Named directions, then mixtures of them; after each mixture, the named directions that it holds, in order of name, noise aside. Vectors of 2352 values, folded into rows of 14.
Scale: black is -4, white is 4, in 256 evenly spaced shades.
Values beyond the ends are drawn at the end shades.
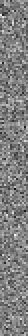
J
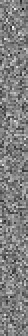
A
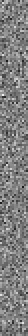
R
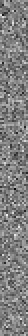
J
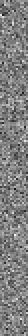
J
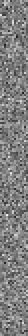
J, R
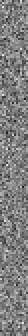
A, R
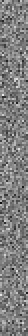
R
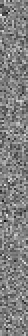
A, J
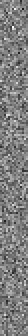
A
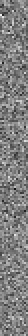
J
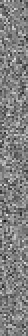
A, J
